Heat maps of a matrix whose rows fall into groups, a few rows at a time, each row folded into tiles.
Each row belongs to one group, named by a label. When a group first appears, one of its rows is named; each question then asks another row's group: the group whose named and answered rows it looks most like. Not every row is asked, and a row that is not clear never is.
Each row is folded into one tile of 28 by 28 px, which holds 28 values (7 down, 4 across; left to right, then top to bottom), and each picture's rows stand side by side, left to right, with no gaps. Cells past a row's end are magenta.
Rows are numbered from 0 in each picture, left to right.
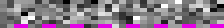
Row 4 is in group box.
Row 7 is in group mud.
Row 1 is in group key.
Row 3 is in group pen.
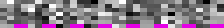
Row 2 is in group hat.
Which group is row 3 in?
pen
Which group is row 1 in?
box
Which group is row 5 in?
box
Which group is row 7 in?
pen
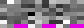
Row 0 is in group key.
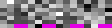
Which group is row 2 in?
hat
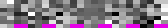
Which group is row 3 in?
box
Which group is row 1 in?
hat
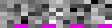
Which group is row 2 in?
mud
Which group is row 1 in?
box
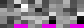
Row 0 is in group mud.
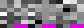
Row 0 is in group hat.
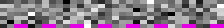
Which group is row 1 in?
hat
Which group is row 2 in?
pen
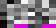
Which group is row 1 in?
hat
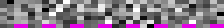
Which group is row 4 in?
mud
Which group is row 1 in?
mud
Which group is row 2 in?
box
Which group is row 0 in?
pen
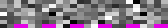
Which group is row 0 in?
hat
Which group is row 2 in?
key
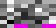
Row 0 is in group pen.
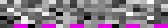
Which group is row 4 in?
pen
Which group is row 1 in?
pen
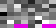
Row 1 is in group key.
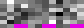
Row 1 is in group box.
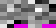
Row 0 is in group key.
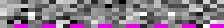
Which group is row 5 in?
hat
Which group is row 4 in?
pen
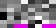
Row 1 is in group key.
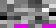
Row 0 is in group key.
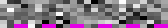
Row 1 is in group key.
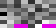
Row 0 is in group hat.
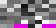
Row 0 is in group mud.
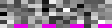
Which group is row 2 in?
mud
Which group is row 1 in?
mud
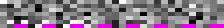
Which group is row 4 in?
box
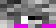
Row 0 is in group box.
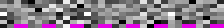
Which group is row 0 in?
hat
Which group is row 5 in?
key
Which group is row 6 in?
key
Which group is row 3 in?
hat
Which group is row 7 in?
key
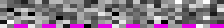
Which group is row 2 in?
key
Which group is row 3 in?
pen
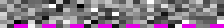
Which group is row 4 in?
hat
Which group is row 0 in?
key
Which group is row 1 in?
box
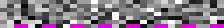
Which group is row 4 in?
key
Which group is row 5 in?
pen
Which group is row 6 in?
key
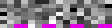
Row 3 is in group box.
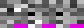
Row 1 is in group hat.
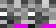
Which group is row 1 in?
hat
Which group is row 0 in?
hat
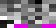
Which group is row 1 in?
pen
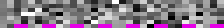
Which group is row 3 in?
pen
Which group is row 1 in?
mud
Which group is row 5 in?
key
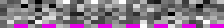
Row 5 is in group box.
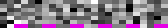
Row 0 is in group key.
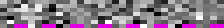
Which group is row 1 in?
key
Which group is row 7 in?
key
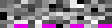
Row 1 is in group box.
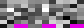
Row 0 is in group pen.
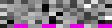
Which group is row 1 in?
mud
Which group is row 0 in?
hat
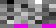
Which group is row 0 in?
pen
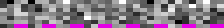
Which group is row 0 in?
pen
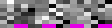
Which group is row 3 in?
key
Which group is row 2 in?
hat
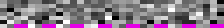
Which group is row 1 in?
box
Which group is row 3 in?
box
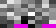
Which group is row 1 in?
hat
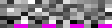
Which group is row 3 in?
box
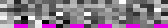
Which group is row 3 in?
hat
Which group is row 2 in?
hat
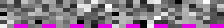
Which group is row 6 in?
pen
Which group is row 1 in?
mud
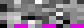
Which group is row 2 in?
hat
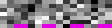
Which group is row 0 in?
mud
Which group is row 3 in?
pen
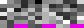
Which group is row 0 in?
mud
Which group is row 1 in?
pen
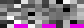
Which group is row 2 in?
box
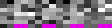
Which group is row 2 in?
pen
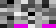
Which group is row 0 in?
pen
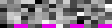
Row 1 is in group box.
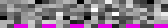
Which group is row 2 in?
key
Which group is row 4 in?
hat
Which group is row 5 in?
pen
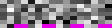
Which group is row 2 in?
box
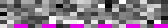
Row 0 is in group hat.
